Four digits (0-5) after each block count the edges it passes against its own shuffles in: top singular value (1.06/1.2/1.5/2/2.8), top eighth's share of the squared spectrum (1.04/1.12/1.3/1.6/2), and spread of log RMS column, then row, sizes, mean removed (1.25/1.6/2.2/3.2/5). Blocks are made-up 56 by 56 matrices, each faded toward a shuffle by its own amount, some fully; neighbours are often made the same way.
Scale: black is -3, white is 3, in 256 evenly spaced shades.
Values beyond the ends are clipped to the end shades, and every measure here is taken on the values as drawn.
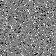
0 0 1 0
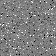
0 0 0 0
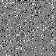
2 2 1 2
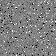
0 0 0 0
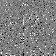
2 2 1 1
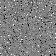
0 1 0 0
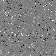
0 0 0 0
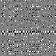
4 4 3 3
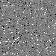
2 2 0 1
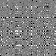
4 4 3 3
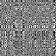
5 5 3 3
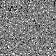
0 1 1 0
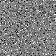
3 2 0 1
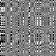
4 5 4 2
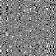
4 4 3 2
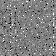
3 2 1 0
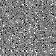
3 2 2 0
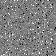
1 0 0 0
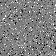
0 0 0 0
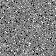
0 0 0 0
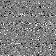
1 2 0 3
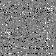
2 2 1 2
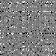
4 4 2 2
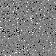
3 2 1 1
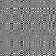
5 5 3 4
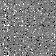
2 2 2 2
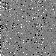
2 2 1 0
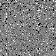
1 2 2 1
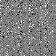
2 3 2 2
